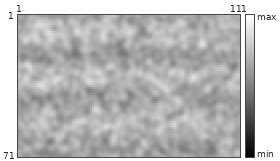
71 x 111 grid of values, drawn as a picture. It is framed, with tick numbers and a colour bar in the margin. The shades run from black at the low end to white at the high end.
Average level on the scale: 70%. Seam: none. Stripes: horizontal, repeating 3 times. Grain: blotchy.
